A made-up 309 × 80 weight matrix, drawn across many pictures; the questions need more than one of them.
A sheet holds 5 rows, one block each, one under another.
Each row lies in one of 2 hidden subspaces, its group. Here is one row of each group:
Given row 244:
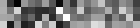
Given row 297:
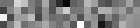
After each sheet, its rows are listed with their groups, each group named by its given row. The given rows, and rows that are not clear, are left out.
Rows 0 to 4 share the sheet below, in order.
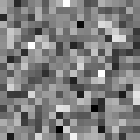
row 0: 297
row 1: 244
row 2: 244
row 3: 244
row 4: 244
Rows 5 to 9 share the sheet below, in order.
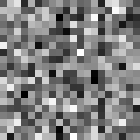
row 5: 244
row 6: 297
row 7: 244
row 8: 244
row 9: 244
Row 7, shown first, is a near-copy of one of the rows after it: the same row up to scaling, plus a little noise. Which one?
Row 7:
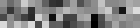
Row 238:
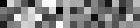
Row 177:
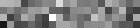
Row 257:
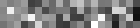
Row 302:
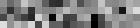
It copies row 302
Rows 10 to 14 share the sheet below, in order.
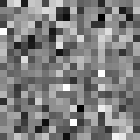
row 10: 244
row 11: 244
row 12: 244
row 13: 297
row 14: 297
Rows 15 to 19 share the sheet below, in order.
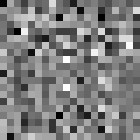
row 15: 244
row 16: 244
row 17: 297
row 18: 297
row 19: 244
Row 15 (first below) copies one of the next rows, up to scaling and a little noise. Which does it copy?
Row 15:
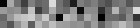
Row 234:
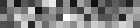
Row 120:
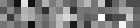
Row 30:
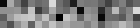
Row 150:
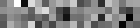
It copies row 30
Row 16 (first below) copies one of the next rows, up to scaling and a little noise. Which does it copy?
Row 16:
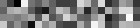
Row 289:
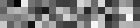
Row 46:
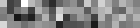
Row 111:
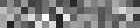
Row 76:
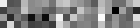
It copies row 289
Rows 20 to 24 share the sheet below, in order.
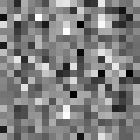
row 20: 297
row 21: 297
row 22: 244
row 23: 297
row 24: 297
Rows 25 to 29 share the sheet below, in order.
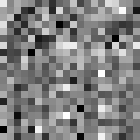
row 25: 244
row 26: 244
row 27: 244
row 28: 297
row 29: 297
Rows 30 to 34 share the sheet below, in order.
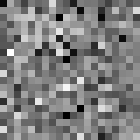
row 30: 244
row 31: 244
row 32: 297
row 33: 297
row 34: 297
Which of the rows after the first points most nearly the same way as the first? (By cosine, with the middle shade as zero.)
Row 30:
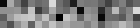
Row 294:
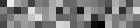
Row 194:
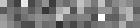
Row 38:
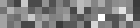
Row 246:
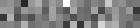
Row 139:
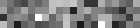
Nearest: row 294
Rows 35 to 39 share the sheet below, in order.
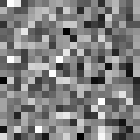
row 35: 244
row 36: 297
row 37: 244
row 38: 244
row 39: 297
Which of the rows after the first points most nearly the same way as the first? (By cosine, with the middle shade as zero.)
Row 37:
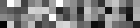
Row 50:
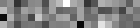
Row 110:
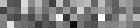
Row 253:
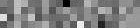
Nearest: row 50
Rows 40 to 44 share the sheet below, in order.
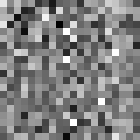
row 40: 244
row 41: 297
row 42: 297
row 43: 244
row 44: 297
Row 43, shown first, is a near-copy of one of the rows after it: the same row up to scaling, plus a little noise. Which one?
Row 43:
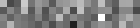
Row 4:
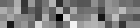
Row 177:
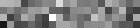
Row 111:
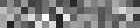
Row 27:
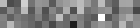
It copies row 27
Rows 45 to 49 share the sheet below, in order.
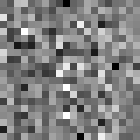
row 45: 297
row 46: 244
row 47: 244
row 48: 297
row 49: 297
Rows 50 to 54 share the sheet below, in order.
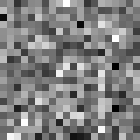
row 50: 297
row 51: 244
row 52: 244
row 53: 297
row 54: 244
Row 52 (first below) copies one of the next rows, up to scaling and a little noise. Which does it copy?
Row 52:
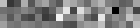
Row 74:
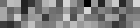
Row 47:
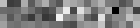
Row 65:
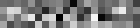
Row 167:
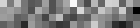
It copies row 47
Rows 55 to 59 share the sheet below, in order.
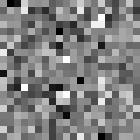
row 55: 244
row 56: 244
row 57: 297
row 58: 244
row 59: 297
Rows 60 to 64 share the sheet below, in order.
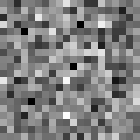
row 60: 297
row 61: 244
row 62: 297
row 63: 244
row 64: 297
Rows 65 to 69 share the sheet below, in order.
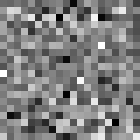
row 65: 244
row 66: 244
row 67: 297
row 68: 244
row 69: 244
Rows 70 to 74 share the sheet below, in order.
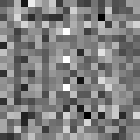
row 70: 244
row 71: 297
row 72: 297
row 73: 297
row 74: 244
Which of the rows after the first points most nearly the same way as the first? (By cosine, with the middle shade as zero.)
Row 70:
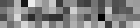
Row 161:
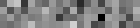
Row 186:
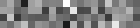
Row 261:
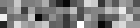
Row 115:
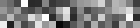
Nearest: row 161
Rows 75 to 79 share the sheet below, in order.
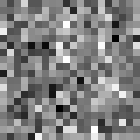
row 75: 297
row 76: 244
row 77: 297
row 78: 244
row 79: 244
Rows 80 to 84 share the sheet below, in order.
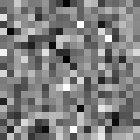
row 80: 297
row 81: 244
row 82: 297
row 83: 297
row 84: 244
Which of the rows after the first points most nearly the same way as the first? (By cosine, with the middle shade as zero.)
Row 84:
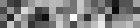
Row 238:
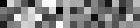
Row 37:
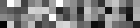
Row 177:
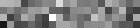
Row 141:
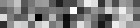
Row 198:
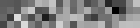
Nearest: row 198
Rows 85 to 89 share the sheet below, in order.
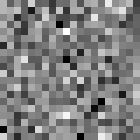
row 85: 244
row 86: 297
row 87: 297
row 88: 244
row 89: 297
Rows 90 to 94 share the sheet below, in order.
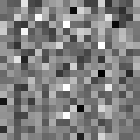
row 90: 297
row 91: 244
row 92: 244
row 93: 297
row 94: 297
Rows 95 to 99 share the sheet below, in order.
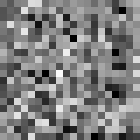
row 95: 244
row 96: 297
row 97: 244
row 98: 244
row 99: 244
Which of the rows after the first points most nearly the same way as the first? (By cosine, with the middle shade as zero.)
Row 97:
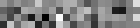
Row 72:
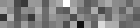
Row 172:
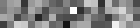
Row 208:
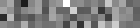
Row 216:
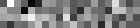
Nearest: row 72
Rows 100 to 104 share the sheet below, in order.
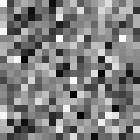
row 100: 244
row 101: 244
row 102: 244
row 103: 297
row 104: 244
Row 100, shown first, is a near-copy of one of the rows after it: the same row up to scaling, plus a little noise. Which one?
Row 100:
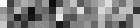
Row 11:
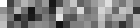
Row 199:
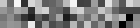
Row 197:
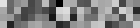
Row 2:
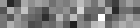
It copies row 11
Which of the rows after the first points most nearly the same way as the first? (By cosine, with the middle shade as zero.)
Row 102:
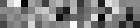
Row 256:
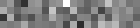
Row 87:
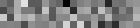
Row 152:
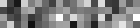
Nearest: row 256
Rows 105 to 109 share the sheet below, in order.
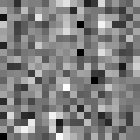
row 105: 297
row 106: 297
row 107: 244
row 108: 297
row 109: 244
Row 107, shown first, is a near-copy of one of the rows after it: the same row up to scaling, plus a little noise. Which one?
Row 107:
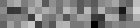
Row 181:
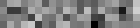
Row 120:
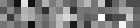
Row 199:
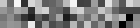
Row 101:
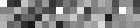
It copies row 181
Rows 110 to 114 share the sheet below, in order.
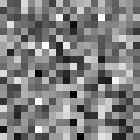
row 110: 244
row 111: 244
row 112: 297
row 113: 297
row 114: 297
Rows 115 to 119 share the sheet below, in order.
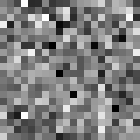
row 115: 244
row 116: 244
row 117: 244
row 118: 297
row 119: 244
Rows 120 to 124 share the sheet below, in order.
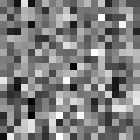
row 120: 244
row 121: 244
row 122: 297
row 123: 244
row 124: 244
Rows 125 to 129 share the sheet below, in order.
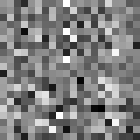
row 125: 297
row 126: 297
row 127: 297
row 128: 244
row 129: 244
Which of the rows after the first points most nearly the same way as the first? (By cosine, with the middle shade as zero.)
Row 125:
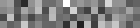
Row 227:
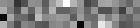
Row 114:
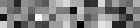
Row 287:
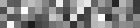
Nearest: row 227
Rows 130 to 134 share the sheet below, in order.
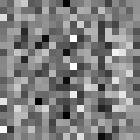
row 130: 297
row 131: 297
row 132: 297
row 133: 297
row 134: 297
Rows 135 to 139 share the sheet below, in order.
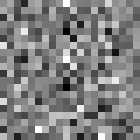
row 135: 297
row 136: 297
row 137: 297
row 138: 297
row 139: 297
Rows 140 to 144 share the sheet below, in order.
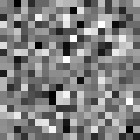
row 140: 297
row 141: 297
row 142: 297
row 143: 244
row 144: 244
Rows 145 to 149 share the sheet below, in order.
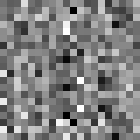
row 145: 297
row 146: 297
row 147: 297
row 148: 297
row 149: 297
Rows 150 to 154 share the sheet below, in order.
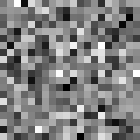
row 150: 244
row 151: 244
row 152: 244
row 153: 297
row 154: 297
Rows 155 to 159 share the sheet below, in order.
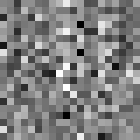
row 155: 297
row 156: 297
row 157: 244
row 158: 297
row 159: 297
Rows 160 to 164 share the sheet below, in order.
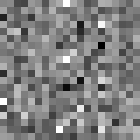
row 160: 297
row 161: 244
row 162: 297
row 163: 297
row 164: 244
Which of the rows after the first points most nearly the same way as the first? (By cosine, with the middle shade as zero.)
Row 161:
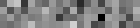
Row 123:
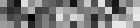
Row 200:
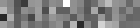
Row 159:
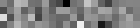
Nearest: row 200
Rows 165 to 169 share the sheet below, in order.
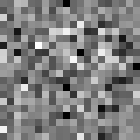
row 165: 297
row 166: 297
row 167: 244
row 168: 297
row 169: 297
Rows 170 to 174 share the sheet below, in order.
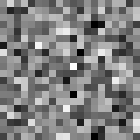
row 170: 244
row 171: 297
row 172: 297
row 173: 297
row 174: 244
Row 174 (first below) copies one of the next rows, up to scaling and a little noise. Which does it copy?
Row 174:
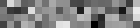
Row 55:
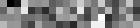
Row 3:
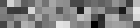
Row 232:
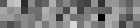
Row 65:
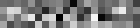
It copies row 3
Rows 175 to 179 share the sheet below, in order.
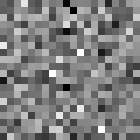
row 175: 297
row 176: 297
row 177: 244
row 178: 297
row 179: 244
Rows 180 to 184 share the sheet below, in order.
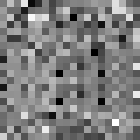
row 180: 244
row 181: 244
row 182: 244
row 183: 244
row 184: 244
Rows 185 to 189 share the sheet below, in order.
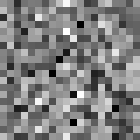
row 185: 297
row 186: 297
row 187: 244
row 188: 297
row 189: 297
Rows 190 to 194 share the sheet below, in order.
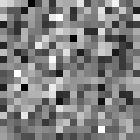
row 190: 244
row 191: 297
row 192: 244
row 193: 244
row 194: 244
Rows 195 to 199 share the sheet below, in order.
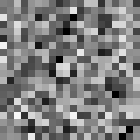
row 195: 297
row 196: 297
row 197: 244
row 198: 244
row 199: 244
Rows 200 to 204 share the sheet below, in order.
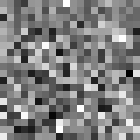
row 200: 297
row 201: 244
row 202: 244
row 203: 297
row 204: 244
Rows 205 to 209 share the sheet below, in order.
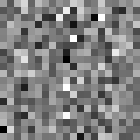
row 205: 244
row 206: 297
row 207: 297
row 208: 297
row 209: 297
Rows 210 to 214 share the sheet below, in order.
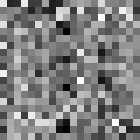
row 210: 244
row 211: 297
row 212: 297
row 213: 297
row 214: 244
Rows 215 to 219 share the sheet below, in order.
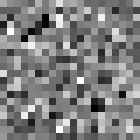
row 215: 244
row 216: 244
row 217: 297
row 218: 244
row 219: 244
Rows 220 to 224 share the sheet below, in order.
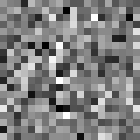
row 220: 244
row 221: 244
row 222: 244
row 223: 244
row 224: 297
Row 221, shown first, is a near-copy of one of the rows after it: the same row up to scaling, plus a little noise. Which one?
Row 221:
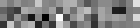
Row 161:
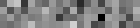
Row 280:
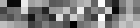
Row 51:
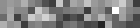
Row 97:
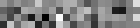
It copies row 97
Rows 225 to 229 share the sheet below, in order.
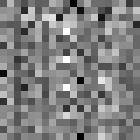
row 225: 244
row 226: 297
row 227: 297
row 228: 297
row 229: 297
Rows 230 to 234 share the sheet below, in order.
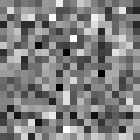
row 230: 244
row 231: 297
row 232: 244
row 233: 244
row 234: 244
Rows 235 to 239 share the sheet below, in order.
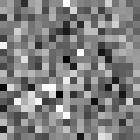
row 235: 297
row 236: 297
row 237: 297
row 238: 244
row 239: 297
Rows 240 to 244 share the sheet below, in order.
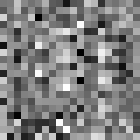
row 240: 297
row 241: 297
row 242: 297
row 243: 297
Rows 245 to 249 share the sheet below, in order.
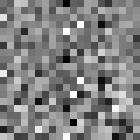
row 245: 297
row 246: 297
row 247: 297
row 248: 297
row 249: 297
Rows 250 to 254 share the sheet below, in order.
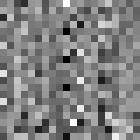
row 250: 297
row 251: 297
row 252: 297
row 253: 297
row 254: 297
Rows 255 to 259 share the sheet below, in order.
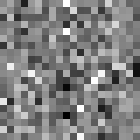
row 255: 297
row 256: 297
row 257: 244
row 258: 297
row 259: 297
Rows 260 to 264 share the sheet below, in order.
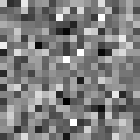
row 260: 244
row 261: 297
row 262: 297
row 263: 244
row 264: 297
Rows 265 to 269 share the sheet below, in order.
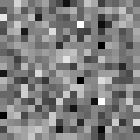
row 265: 297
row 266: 244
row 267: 297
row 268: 244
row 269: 244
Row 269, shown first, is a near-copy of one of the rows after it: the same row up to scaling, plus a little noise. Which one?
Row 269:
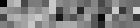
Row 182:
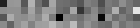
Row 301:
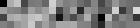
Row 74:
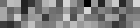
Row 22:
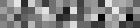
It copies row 301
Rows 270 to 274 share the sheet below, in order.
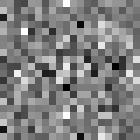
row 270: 297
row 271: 244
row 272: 244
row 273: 297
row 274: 297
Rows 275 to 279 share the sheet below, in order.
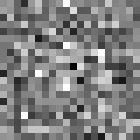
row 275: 297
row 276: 244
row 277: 297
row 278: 297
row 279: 244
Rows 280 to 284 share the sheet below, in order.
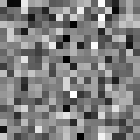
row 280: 244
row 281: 244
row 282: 297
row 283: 297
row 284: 297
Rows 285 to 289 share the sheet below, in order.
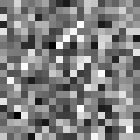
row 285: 297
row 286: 244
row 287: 244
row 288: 297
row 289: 244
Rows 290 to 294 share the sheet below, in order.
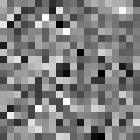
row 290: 244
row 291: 297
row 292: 244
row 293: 244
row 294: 244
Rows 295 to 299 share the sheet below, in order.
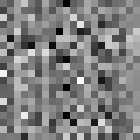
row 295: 297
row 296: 244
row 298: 297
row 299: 297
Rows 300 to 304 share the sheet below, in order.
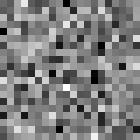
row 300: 297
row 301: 244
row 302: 244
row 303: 297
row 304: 244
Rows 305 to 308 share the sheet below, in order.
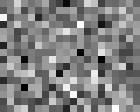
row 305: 297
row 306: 297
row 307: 244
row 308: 297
